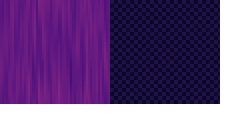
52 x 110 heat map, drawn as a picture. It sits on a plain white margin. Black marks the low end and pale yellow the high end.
It is made of 1 by 2 panels. Panel 1,1: low, streaked downward, faint in contrast. Panel 1,2: very low, checkered, faint in contrast.
